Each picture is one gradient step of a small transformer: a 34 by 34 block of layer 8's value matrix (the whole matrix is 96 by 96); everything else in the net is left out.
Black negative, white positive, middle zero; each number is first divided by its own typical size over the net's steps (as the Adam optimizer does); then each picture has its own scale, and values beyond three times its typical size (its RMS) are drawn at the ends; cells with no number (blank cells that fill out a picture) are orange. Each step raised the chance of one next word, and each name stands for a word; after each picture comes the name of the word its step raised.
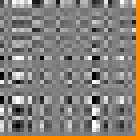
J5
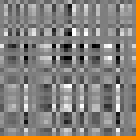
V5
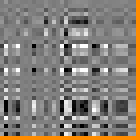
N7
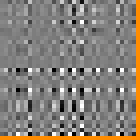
N7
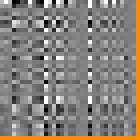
J5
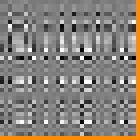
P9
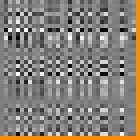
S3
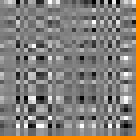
J5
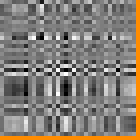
S3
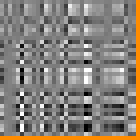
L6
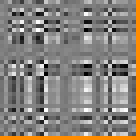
S3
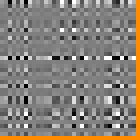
J5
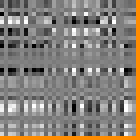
N7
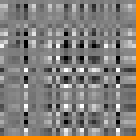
V5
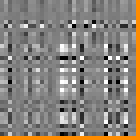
P9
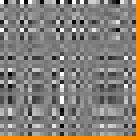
J5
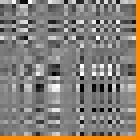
S3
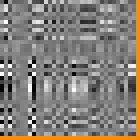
S3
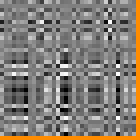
S3
